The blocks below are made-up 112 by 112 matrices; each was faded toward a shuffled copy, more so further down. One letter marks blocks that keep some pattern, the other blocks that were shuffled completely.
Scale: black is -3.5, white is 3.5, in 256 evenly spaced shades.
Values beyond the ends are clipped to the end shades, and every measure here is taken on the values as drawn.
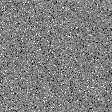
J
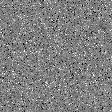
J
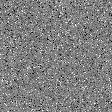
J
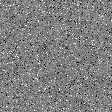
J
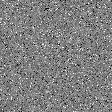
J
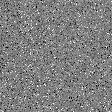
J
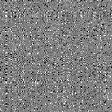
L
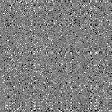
L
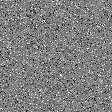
J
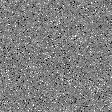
J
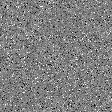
J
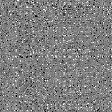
L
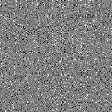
L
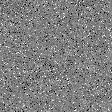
J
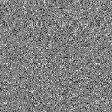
L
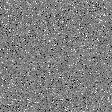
J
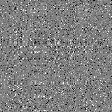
L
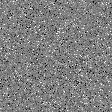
J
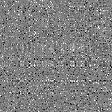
L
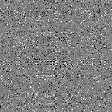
L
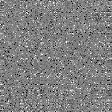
L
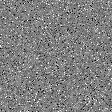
J
